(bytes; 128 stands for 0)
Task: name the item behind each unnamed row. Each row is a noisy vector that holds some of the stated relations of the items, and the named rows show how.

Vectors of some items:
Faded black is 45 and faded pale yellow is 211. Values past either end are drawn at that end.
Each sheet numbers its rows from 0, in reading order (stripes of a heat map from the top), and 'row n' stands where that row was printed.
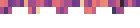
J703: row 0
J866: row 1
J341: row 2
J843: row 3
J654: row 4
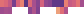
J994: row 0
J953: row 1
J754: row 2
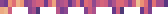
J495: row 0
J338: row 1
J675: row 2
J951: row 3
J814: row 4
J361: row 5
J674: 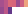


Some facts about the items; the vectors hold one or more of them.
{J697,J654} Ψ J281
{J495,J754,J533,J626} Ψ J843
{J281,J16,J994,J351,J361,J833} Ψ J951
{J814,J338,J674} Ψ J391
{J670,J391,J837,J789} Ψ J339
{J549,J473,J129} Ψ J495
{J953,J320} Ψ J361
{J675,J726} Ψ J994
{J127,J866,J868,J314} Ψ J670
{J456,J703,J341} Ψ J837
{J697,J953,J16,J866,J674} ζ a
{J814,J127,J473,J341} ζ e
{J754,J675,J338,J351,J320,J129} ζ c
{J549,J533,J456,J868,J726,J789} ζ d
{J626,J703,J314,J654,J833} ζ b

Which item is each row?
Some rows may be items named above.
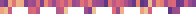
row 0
J495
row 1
J626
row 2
J670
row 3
J314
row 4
J868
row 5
J473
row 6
J833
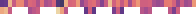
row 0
J473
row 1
J339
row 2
J129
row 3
J814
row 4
J391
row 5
J789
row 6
J837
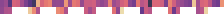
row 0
J697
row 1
J129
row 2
J533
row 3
J789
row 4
J866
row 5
J281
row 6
J456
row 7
J127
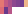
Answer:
J456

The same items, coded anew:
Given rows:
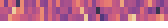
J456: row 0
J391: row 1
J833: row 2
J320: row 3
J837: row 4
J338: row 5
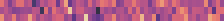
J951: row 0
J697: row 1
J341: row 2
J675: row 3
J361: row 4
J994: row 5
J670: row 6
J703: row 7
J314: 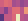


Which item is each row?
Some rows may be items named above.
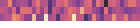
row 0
J703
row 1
J866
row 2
J314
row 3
J129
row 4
J951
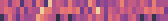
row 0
J495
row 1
J456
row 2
J549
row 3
J127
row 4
J339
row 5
J549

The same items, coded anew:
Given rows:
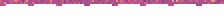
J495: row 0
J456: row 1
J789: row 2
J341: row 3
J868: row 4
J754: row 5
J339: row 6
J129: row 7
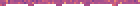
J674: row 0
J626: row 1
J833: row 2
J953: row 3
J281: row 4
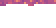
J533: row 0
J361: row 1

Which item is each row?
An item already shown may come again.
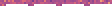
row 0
J670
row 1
J754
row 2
J866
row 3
J549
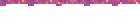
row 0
J314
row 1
J314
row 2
J473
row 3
J314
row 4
J726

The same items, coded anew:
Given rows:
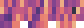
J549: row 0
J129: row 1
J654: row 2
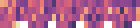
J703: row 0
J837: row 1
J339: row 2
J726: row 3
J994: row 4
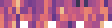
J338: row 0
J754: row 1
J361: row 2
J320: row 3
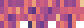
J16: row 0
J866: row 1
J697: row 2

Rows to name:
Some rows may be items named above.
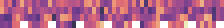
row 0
J549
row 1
J533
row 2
J670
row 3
J703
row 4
J456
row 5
J473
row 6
J626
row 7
J314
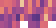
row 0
J789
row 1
J549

